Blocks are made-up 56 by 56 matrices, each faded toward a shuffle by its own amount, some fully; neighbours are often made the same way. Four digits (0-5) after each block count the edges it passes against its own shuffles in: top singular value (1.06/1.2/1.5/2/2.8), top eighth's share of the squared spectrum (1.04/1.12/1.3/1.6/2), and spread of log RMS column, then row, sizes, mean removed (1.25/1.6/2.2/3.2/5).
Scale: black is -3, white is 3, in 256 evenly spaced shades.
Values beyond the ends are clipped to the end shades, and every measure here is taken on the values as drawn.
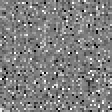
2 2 1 1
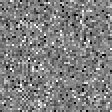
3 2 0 0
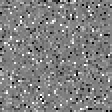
0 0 0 0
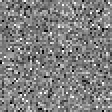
2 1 1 0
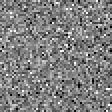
0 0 0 0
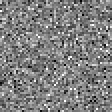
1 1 0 0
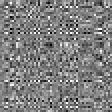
4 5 3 3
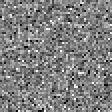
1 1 0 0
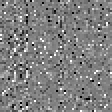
3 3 1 0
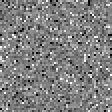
1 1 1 0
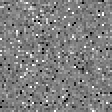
0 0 1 0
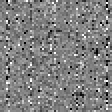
2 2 2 0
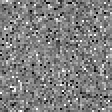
0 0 0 0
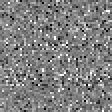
1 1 0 2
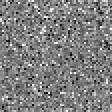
0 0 0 0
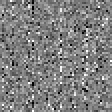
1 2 3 0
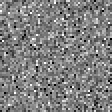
0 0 1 0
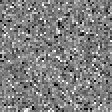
1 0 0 0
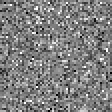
3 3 1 0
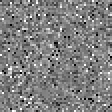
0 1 1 1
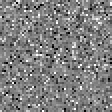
0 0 0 1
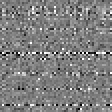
4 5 1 3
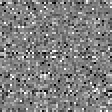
3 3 0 2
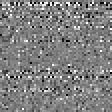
3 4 1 3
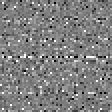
3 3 0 2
